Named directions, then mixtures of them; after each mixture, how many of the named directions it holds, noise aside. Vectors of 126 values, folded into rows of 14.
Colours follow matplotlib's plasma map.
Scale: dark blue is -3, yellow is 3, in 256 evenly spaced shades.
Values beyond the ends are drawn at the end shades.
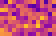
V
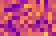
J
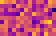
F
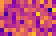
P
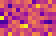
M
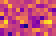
three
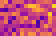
two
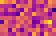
one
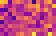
three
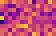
two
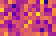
three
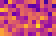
one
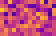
two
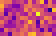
two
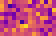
three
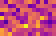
two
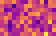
two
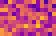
one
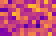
one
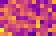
two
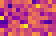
one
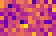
two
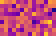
one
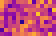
two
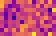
two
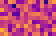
three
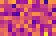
three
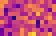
three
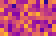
three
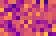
two
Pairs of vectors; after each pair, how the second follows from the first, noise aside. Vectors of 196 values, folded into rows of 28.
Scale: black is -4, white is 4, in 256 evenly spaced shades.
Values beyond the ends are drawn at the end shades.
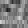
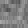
shrunk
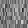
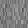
shrunk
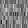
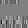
partly zeroed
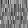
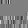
partly zeroed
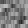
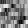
scaled up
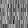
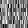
scaled up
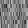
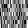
scaled up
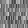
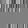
partly zeroed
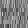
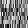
scaled up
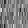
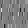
partly zeroed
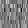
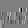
partly zeroed
